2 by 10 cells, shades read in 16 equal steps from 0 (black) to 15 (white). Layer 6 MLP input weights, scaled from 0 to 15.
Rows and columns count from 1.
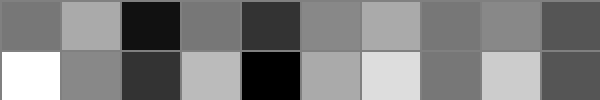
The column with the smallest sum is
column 5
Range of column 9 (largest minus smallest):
4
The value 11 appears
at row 2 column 4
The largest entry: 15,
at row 2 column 1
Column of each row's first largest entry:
2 1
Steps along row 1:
up down up down up up down up down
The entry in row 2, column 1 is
15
